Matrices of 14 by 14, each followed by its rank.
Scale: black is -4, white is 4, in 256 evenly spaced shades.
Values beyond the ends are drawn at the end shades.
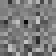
three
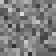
full rank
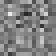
three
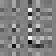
two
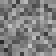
full rank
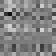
two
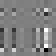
one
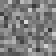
full rank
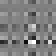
one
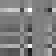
one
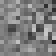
three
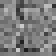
three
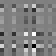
one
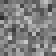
full rank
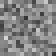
full rank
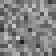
full rank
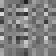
two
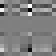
one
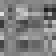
two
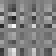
one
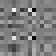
two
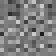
three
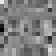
three
